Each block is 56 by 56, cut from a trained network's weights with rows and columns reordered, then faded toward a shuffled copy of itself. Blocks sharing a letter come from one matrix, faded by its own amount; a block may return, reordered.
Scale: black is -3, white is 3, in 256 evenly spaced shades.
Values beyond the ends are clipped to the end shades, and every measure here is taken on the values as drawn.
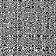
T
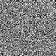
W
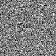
W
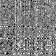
T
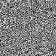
W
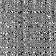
T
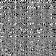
T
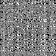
T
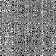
T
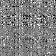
T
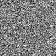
W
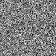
W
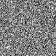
W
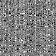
T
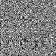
W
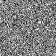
W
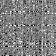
T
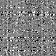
T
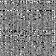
T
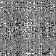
T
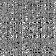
T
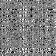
T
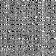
T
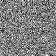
W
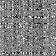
T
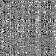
T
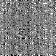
T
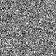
W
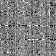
T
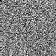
W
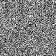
W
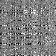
T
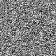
W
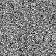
W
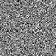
W
